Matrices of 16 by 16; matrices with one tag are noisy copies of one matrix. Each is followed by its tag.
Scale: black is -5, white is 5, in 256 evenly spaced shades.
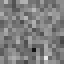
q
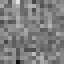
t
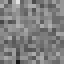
t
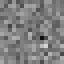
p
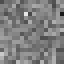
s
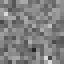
q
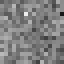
s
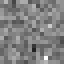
q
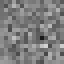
p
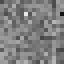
s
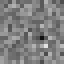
p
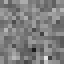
q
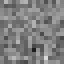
q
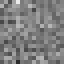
t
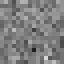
q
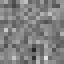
q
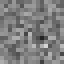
p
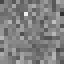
s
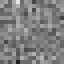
t
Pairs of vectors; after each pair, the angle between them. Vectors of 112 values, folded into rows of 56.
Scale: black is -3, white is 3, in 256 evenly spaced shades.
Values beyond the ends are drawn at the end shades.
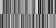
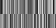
nearly opposite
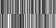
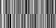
partly opposed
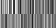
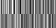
nearly parallel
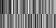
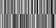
partly opposed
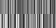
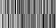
partly aligned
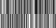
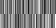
orthogonal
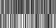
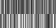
nearly parallel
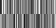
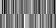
nearly opposite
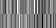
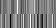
partly aligned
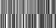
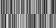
partly aligned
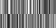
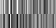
partly aligned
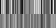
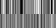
nearly parallel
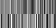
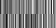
partly opposed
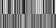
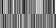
nearly parallel
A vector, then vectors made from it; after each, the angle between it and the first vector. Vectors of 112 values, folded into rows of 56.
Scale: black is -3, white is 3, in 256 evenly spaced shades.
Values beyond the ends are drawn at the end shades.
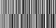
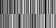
nearly opposite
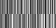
nearly opposite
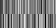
partly opposed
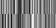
orthogonal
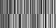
nearly opposite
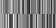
partly aligned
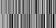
nearly parallel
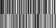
partly opposed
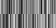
partly opposed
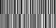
nearly opposite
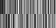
partly opposed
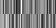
partly aligned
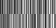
nearly opposite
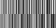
nearly parallel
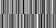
partly aligned
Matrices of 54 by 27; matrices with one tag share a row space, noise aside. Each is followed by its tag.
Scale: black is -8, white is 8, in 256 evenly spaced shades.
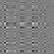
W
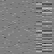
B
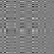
W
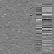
B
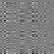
W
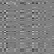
W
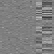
B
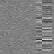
B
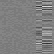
B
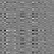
W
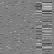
B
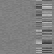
B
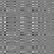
W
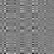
W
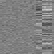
B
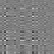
W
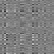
W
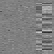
B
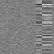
B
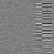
B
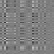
W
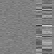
B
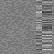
B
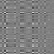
W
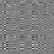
W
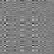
W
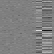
B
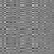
W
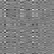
W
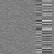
B
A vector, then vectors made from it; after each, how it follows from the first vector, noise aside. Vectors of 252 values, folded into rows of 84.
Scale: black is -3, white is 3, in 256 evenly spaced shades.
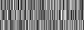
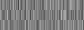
shrunk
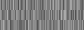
shrunk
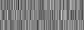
shrunk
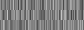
shrunk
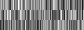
sign-scrambled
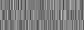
shrunk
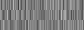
shrunk
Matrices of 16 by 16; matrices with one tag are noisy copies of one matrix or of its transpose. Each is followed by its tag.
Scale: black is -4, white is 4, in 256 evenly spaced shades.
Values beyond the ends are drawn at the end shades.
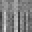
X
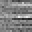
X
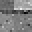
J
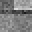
J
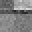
J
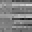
X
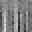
X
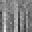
X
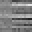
X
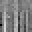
X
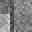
J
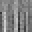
X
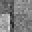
J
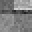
J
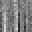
X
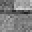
J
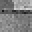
J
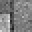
J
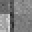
J
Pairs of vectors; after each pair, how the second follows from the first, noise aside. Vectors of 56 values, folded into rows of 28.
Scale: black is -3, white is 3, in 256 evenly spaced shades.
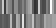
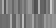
shrunk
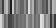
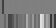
partly zeroed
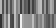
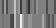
partly zeroed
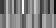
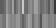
shrunk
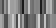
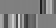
partly zeroed
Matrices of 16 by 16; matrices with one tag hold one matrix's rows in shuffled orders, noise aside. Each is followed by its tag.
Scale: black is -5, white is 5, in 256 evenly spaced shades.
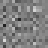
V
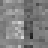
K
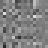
V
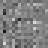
V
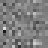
V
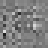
V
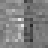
K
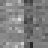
K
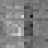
K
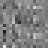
V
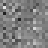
V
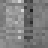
K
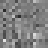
V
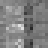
K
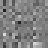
V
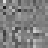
V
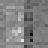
K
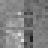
K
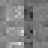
K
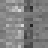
K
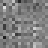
V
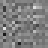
V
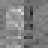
K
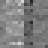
K
